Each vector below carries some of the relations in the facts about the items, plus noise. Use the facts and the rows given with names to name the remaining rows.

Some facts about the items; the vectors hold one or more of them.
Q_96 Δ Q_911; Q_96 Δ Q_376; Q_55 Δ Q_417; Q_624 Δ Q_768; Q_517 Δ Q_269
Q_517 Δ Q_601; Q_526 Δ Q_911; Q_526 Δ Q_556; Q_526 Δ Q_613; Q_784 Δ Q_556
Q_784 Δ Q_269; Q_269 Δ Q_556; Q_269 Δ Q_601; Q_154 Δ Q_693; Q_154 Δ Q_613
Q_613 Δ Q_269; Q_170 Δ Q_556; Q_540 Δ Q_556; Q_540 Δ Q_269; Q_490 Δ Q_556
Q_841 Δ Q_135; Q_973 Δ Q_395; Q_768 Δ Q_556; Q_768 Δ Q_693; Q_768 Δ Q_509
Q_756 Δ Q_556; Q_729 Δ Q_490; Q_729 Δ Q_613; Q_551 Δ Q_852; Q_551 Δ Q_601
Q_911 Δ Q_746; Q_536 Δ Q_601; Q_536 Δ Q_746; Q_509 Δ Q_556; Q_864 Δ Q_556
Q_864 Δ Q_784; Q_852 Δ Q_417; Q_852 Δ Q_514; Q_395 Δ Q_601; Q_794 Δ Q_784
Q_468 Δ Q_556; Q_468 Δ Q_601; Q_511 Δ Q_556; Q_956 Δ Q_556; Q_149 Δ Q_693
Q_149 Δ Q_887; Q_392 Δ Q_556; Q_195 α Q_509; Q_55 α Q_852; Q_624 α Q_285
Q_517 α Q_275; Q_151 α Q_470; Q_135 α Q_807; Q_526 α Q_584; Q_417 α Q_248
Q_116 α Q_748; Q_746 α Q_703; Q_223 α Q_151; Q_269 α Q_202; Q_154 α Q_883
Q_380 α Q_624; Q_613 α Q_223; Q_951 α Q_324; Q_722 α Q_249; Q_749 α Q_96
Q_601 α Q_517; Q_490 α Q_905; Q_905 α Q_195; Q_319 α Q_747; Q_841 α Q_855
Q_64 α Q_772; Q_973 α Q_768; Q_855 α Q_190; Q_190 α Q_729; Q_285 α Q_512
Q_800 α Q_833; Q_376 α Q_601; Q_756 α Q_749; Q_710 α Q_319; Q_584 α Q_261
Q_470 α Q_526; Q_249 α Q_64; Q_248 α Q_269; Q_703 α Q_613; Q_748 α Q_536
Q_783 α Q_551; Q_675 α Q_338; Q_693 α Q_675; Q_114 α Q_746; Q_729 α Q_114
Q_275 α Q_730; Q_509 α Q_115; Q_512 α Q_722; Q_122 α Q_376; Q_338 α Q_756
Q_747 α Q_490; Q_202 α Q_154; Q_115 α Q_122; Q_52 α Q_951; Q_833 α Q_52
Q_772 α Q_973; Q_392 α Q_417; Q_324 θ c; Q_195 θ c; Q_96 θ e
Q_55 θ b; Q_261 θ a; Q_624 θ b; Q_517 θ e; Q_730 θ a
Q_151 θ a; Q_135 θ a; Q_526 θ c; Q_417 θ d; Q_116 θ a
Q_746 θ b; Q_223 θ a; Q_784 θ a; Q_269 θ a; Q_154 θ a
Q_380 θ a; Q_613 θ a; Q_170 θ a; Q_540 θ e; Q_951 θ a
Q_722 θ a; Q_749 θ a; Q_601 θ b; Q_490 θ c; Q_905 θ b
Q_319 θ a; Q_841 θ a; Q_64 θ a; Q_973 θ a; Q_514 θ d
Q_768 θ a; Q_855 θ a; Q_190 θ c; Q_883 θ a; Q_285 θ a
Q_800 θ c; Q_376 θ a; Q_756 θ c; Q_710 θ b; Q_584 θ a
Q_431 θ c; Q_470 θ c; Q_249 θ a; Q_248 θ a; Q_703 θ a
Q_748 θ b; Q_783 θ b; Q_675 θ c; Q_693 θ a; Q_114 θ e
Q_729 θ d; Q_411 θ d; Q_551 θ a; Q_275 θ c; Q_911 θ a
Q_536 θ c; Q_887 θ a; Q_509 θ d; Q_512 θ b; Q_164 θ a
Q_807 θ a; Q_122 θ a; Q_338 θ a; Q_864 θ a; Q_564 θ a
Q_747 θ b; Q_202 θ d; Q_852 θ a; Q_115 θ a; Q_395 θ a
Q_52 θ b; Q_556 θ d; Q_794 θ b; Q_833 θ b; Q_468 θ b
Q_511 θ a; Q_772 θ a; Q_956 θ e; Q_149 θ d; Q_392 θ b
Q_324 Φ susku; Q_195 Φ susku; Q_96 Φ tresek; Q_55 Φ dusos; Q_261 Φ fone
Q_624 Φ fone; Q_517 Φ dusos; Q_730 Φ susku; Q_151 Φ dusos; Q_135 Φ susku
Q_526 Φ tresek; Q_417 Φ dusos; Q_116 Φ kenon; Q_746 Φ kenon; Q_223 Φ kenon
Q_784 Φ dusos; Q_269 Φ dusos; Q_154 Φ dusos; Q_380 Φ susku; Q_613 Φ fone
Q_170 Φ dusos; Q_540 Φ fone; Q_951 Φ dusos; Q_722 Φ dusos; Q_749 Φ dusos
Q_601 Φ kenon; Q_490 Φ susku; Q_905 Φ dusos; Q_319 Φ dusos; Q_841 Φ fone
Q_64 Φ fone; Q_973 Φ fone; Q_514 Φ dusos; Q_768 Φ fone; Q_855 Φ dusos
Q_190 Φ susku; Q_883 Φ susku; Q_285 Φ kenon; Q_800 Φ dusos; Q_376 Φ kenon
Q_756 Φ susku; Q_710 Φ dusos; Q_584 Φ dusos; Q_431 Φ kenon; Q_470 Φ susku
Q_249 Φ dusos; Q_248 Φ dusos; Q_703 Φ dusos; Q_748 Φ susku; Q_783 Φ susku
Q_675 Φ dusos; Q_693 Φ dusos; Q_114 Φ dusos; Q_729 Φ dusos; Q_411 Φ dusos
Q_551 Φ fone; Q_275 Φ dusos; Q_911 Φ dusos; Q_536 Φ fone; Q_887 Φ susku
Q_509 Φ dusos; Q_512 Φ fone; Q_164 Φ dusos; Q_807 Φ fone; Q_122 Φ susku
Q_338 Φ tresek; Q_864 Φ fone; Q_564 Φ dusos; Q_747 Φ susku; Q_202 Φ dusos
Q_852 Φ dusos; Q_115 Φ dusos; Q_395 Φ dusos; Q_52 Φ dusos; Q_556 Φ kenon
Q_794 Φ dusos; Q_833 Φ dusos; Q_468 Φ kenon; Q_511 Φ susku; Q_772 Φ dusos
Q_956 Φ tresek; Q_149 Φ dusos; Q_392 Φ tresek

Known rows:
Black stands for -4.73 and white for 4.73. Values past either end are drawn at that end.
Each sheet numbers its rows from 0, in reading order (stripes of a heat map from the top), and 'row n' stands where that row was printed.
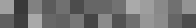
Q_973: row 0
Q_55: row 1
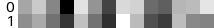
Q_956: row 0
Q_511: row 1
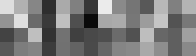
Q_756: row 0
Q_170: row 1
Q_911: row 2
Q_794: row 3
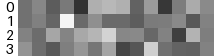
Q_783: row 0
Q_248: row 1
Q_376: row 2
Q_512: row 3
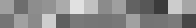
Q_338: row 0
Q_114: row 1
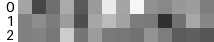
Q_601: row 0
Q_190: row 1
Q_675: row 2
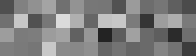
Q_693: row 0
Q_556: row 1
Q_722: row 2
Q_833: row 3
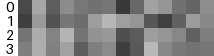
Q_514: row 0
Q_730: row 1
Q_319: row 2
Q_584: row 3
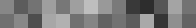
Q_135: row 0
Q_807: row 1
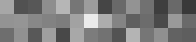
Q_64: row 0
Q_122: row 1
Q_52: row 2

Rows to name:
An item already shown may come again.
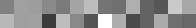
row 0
Q_223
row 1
Q_490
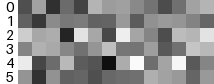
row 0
Q_883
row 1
Q_841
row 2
Q_392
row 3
Q_223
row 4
Q_269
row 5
Q_973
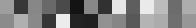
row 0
Q_395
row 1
Q_864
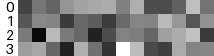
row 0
Q_431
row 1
Q_794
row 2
Q_613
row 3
Q_511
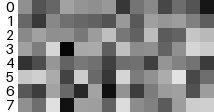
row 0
Q_249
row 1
Q_841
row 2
Q_223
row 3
Q_526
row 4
Q_149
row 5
Q_509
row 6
Q_154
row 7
Q_526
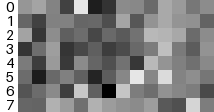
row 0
Q_864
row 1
Q_841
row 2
Q_973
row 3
Q_852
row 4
Q_624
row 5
Q_551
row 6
Q_768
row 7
Q_746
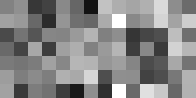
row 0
Q_540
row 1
Q_468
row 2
Q_887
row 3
Q_96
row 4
Q_116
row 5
Q_285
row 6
Q_395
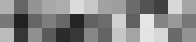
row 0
Q_338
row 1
Q_536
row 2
Q_517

